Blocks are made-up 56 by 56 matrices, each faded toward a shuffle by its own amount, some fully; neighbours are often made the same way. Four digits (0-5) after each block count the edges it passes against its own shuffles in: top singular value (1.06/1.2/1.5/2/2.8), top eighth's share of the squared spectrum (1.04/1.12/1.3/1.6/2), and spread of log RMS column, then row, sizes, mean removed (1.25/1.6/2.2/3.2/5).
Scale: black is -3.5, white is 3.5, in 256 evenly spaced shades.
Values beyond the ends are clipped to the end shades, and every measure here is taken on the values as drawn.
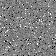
0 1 0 0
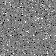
0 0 0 0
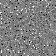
2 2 0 0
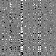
4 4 3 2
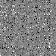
3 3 2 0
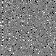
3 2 1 0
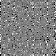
4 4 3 1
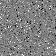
0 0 0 0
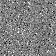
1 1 0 0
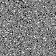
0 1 0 0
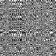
4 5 3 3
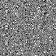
3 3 1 1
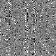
3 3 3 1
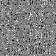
3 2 1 0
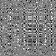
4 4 3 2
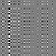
5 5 4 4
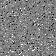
2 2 0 0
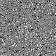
0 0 0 0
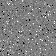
0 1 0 0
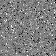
0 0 0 0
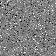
0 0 0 0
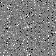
1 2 2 0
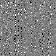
2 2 3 0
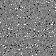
1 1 0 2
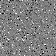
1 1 0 1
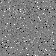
1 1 0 1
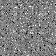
2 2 0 0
